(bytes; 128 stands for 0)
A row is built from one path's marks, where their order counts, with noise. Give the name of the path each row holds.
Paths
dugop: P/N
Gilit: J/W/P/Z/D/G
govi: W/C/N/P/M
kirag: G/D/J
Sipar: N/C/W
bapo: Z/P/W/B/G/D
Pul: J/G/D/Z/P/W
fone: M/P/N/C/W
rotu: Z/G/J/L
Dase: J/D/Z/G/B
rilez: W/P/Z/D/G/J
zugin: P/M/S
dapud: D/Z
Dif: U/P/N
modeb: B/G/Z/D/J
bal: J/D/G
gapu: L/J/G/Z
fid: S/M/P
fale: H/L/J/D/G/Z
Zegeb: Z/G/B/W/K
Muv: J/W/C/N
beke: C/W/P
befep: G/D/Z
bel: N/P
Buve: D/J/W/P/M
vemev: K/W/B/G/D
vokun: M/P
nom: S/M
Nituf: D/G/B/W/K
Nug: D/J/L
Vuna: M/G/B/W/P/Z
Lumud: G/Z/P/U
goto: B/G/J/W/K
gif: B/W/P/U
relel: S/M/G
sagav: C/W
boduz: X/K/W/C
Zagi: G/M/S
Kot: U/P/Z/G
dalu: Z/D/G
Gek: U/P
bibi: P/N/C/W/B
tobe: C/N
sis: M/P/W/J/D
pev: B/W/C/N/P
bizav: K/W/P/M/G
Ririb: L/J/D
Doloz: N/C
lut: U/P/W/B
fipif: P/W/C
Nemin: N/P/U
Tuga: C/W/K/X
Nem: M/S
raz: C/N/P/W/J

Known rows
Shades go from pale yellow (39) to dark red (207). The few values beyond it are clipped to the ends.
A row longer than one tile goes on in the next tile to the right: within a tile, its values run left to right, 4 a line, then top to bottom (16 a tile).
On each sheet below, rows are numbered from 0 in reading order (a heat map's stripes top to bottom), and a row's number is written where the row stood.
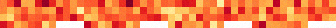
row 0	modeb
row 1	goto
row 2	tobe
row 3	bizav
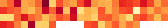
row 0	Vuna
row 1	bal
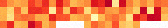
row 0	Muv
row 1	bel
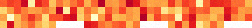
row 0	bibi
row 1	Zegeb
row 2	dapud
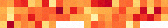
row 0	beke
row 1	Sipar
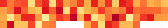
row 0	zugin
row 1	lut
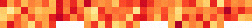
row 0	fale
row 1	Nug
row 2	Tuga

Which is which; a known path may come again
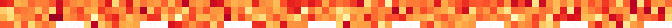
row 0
Ririb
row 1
fipif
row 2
Zegeb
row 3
Pul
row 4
raz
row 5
kirag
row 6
Nemin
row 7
sis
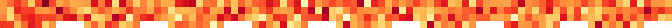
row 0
gif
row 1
Dif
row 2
Sipar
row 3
fone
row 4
bibi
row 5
beke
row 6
Lumud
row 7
Tuga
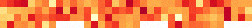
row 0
tobe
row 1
rilez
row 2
bapo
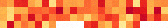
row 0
sagav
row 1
Nem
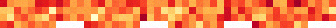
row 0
Dase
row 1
rotu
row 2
fale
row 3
modeb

